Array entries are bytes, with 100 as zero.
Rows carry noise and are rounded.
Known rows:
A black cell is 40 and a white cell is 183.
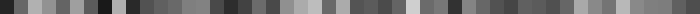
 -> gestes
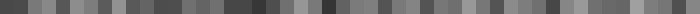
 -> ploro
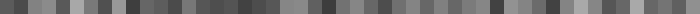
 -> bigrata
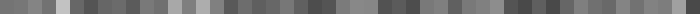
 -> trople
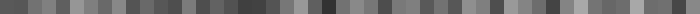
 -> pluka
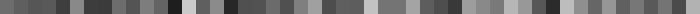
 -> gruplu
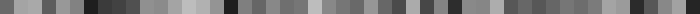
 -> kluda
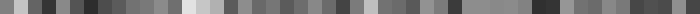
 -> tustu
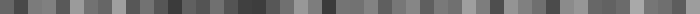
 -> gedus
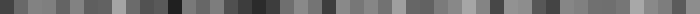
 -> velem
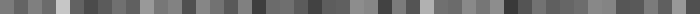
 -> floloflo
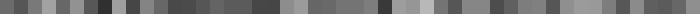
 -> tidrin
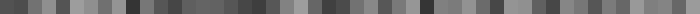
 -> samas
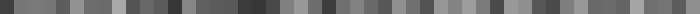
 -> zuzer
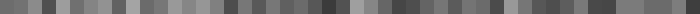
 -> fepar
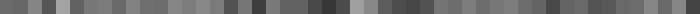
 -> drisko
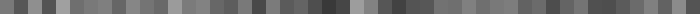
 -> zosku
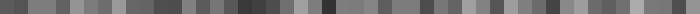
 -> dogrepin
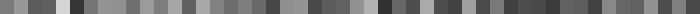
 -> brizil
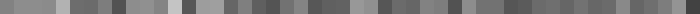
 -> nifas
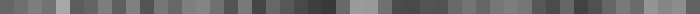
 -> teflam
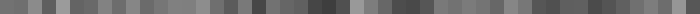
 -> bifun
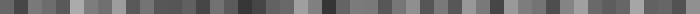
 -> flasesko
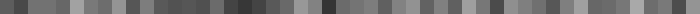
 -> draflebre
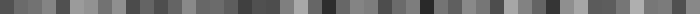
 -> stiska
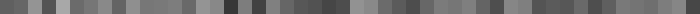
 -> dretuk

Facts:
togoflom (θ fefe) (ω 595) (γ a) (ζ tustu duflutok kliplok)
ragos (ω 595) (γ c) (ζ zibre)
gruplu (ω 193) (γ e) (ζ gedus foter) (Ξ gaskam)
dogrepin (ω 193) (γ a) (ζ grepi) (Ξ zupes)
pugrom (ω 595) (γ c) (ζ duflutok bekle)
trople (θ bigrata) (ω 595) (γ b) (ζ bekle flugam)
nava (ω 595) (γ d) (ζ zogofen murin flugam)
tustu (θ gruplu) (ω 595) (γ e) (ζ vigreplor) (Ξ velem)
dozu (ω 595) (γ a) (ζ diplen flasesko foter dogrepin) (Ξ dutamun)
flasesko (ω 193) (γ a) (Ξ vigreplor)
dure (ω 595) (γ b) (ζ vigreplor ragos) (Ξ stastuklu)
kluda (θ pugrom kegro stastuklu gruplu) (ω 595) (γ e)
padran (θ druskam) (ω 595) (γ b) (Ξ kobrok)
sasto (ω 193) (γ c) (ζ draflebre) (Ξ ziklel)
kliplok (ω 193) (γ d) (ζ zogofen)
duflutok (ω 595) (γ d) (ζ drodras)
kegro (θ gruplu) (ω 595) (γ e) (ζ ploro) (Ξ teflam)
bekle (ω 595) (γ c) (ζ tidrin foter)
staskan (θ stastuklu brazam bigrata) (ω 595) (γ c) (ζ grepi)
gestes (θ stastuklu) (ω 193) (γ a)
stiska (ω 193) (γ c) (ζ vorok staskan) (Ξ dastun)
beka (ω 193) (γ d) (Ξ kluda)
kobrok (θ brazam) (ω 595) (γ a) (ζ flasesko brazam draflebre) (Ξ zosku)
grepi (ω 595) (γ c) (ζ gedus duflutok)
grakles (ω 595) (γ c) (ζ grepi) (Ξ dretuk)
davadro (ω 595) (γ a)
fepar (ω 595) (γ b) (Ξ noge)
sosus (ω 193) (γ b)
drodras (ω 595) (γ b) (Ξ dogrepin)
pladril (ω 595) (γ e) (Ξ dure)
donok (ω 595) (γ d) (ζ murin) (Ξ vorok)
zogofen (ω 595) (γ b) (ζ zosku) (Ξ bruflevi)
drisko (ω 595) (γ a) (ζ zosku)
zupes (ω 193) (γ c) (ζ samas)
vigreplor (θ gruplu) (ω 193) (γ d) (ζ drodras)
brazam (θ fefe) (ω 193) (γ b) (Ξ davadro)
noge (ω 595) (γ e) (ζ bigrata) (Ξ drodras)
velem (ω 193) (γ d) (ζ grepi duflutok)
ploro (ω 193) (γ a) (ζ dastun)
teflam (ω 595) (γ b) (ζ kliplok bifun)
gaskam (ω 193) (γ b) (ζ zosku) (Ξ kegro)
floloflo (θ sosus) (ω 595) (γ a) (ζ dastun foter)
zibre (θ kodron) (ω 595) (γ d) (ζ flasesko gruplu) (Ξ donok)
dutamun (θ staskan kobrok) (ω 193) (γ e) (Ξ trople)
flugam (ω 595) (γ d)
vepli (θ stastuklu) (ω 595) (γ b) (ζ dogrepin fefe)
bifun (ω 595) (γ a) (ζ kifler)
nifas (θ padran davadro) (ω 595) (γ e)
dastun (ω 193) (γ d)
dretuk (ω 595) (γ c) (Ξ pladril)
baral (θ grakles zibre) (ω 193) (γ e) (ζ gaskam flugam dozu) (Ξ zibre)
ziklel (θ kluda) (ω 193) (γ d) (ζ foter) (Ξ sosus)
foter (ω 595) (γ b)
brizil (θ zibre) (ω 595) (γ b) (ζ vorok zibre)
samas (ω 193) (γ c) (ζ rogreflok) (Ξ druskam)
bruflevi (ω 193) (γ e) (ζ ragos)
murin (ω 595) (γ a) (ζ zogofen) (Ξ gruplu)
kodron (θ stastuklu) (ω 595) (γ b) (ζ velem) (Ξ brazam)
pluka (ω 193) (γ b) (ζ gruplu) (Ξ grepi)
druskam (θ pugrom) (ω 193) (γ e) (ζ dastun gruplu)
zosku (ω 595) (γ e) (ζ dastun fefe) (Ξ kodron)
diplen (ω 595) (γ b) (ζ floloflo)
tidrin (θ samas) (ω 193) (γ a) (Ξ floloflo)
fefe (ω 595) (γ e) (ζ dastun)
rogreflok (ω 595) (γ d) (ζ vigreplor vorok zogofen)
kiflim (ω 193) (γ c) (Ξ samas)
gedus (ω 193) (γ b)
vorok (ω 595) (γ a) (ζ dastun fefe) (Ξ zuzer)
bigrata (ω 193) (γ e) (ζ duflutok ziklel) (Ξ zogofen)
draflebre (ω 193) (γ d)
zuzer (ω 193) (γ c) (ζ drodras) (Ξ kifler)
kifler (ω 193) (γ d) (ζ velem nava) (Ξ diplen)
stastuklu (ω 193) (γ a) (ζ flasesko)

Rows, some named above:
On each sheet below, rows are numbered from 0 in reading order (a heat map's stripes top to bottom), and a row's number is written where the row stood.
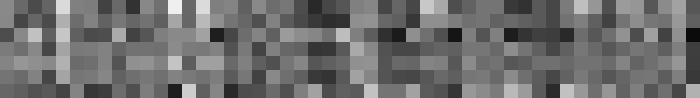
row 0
kobrok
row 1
fefe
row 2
kodron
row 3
dozu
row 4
nifas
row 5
dozu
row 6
gruplu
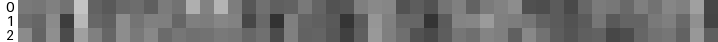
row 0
trople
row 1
diplen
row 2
duflutok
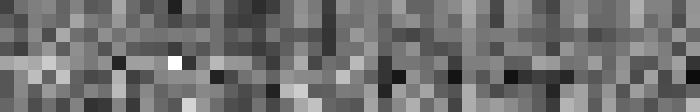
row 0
velem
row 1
draflebre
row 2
grepi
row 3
gaskam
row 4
padran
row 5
kodron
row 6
baral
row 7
vigreplor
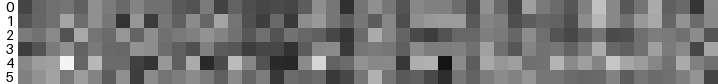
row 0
sasto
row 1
dutamun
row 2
noge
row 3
sosus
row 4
druskam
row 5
pugrom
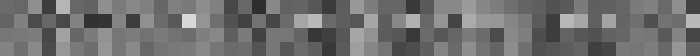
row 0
diplen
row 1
vigreplor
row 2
grakles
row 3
drodras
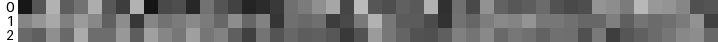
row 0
stastuklu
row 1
pugrom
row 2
davadro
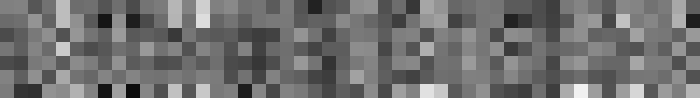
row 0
togoflom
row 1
staskan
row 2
kliplok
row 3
floloflo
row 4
ploro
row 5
bekle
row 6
brazam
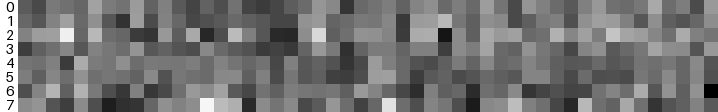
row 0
draflebre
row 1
tidrin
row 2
druskam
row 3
zupes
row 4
ragos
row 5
murin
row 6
vepli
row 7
kegro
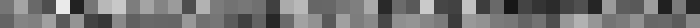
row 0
zibre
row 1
ziklel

